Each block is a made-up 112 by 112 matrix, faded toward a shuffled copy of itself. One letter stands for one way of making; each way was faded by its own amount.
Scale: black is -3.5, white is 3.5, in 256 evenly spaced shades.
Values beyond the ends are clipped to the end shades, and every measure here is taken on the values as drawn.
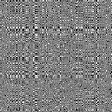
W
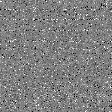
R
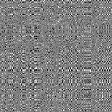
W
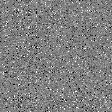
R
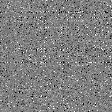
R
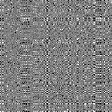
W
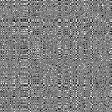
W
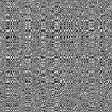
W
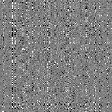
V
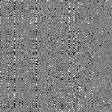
V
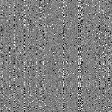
V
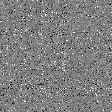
R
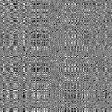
W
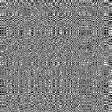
W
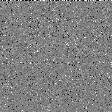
R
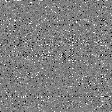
R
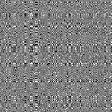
W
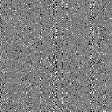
V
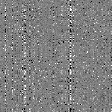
V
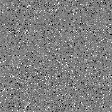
R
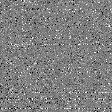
R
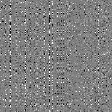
V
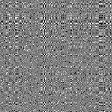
W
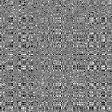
W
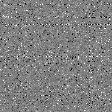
R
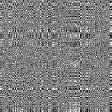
W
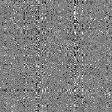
V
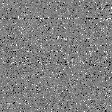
R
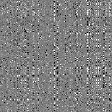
V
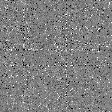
R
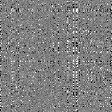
V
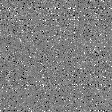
R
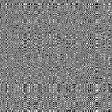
W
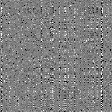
V
